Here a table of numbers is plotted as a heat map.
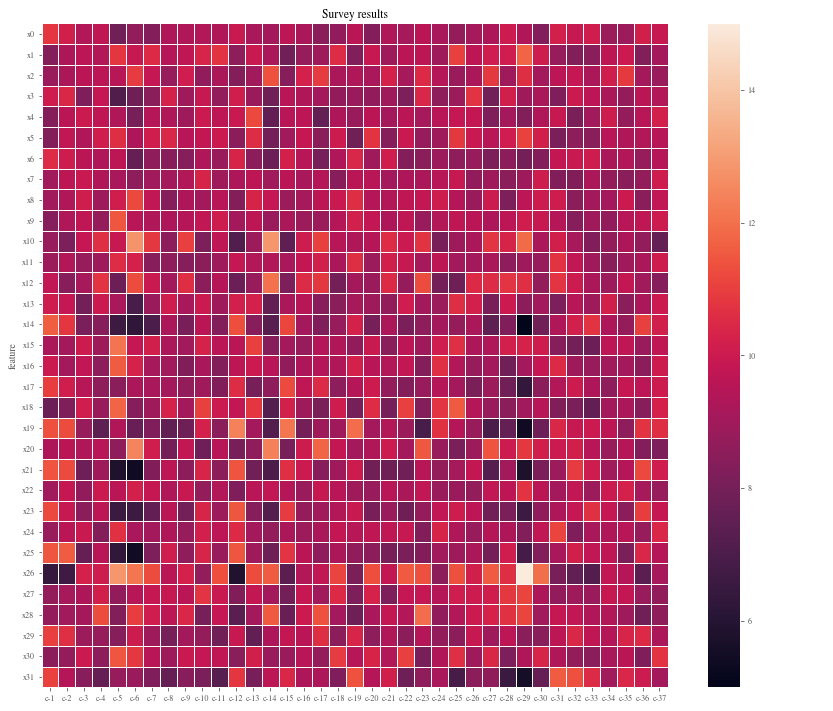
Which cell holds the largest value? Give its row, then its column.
x26, c-29
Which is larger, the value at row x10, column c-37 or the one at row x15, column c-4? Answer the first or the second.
the second
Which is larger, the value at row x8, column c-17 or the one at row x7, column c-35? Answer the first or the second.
the first
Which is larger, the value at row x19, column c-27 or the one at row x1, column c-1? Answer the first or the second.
the second
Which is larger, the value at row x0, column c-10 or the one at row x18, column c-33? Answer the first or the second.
the first
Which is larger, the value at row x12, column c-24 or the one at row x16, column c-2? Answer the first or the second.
the second
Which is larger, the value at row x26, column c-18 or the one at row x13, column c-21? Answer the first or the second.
the first
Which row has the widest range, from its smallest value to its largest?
x26
